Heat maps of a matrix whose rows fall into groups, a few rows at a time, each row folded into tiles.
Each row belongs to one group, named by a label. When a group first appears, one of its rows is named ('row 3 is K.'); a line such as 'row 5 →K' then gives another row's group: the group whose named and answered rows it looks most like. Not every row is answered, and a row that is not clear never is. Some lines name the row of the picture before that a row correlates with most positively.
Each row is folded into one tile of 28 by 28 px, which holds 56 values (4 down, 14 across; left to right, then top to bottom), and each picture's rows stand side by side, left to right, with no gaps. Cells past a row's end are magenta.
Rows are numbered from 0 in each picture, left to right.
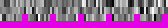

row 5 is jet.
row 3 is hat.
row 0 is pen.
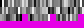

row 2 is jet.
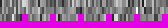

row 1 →hat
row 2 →pen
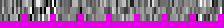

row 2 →pen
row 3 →pen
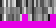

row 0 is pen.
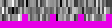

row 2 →hat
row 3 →hat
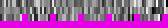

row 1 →jet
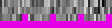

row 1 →pen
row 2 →jet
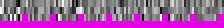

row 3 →jet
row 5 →pen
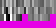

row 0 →jet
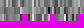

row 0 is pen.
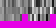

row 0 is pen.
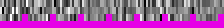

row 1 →jet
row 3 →pen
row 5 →pen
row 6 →pen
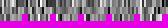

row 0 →jet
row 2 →pen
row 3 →pen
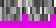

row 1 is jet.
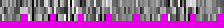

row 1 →pen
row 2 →hat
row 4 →jet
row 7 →jet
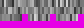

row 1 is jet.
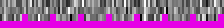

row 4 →hat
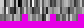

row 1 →hat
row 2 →jet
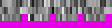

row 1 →pen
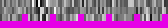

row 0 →hat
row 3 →hat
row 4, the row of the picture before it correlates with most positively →1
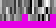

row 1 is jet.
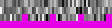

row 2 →pen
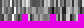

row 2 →jet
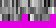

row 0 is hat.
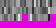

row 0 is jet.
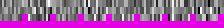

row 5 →jet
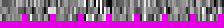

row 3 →hat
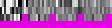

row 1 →hat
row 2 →pen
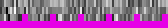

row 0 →jet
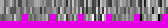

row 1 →jet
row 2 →hat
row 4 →jet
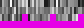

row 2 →hat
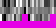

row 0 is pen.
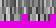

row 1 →hat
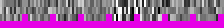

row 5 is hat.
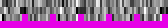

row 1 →jet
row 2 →pen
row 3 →jet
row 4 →hat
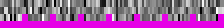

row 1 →jet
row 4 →pen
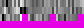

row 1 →pen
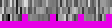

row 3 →hat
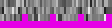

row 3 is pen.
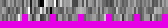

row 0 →jet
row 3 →hat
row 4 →hat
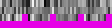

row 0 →hat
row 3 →pen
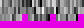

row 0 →hat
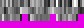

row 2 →pen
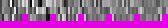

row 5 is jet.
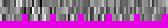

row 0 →pen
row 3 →jet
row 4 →hat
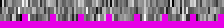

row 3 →jet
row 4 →pen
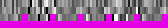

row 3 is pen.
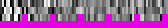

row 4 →jet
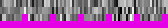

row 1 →pen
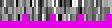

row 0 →jet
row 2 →pen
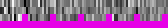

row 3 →hat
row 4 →pen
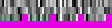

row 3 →pen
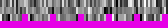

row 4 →pen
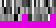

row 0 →hat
